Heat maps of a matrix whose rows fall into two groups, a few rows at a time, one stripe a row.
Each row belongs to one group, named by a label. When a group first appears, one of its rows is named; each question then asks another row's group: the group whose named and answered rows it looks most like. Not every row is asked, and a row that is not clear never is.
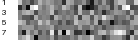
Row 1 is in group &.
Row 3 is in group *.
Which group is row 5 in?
&
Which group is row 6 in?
*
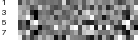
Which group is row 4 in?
*
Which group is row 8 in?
&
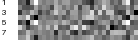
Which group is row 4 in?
*
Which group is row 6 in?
&
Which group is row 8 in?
*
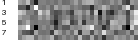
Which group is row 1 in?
*
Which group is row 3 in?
&
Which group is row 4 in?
&
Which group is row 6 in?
*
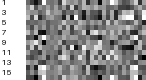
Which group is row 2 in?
&
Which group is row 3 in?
&
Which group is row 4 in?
&
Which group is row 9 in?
*
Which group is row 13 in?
*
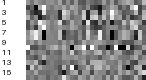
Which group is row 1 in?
&
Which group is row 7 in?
*
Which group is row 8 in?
*
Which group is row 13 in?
*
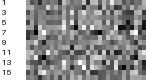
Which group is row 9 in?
*
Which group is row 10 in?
&
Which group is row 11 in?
&
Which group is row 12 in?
*
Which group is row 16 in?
&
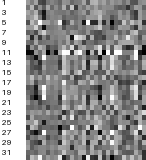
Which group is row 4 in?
*
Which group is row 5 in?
*
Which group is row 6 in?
*
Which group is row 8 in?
&
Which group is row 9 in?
&
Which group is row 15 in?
&
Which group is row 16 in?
&
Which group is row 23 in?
&
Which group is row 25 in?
*
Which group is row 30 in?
&
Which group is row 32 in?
*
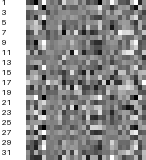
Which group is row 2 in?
*
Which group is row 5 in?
*
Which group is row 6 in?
*
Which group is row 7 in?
&
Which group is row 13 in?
*
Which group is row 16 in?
*
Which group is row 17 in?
&
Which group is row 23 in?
*
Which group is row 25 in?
*
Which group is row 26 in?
*
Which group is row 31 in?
&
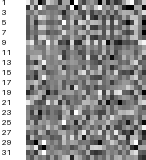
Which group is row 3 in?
&
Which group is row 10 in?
&
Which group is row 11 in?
&
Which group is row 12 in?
*
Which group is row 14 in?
*
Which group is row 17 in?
*
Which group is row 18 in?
&
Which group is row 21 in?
&
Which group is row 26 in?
&
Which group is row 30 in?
*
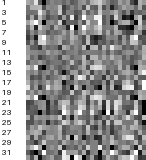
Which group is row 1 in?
*
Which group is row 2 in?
*
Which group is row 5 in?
*
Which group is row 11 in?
&
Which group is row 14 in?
*
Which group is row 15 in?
&
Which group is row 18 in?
&
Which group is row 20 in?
*
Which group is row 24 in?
&
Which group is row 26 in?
*
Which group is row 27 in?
*
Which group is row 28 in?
&
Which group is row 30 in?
*
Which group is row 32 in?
&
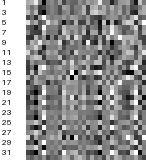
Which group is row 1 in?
*
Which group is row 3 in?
*
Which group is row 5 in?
&
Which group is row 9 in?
*
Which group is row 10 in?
*
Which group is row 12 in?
*
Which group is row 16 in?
&
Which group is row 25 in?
*
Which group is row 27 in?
*
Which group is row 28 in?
&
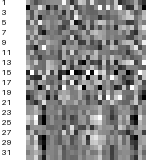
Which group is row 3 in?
&
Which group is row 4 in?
&
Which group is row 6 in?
&
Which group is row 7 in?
*
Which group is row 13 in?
&
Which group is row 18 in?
&
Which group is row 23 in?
*
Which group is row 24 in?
*
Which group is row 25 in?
*
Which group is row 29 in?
*
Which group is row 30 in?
*
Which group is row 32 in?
*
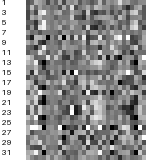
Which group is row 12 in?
&
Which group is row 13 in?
*
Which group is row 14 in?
*
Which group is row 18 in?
*
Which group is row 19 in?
*
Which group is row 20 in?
*
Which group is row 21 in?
*
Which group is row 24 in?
*
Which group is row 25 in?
*
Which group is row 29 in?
*
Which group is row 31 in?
*
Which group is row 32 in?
&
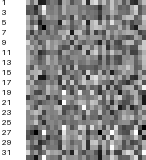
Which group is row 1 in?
*
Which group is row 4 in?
&
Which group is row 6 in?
*
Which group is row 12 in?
&
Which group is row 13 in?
&
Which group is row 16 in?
*
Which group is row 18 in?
&
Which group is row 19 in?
&
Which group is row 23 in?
*
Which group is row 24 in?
&
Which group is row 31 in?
&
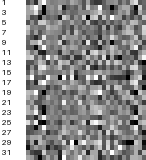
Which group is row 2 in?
*
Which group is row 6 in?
&
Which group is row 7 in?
&
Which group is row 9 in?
*
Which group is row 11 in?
*
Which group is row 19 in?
*
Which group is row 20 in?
&
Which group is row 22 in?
*
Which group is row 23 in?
*
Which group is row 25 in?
*
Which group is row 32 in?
&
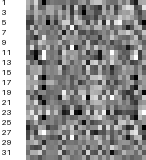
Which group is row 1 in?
*
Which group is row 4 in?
&
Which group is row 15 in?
*
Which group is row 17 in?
&
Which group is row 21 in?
*
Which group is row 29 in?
*
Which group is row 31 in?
*
